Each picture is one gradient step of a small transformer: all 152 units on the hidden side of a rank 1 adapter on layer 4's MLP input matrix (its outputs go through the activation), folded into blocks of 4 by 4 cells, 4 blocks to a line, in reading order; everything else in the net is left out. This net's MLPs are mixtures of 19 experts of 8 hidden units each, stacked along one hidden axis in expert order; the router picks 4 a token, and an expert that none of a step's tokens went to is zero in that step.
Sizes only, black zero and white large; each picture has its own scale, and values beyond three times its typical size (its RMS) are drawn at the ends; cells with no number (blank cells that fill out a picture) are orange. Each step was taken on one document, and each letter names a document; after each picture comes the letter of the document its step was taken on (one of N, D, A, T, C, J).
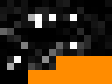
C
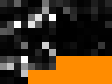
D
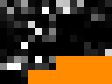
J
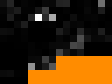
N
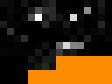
C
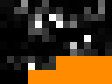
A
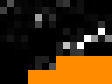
N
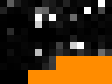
C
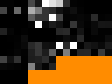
C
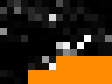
N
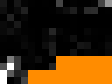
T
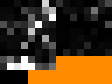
D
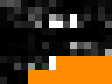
A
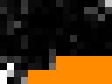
T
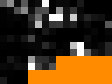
A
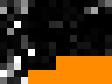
T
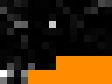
T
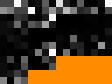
J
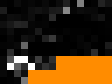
D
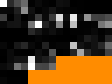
A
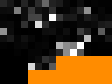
N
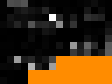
A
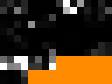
J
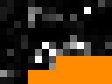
C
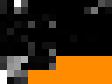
T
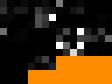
N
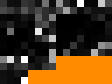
J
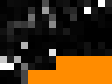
D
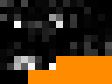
A
